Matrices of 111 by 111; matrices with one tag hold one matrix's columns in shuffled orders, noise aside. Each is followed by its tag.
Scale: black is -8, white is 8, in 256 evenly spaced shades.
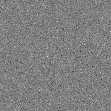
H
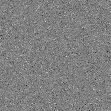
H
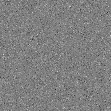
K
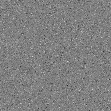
H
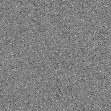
K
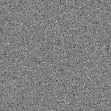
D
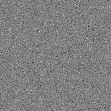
H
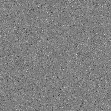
K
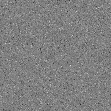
D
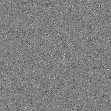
K
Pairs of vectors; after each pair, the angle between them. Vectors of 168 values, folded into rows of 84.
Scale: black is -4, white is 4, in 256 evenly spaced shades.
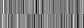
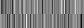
orthogonal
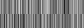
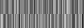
partly opposed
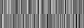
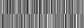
nearly opposite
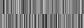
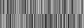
partly aligned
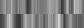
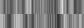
nearly opposite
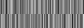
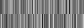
partly aligned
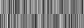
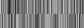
partly aligned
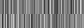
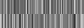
partly aligned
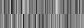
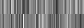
nearly opposite
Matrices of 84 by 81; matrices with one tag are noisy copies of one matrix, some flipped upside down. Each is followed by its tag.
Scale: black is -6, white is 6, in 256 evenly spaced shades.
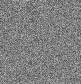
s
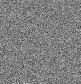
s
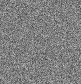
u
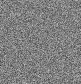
s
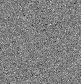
u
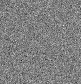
u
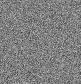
s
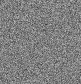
u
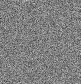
s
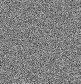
s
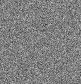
u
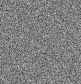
u
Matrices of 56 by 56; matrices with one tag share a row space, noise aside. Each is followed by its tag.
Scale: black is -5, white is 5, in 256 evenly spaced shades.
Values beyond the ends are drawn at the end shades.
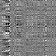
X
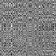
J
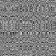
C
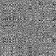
J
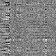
X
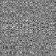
C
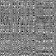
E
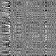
X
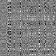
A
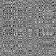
J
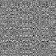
C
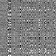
A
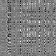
A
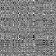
E
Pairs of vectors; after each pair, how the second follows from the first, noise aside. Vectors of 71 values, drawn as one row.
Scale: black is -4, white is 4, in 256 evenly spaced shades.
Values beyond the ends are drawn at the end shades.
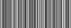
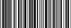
scaled up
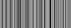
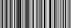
scaled up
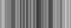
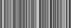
sign-scrambled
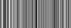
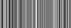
negated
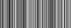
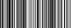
scaled up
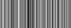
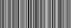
sign-scrambled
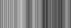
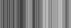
negated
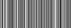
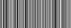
negated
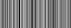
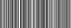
negated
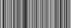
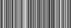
negated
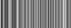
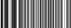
scaled up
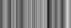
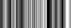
scaled up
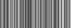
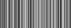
sign-scrambled
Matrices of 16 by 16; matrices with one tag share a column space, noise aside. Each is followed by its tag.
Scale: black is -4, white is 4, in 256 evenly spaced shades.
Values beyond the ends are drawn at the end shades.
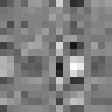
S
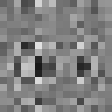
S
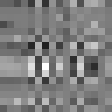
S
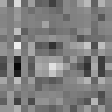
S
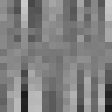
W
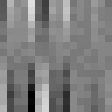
W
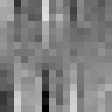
W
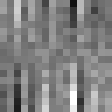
W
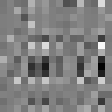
S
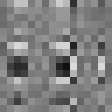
S
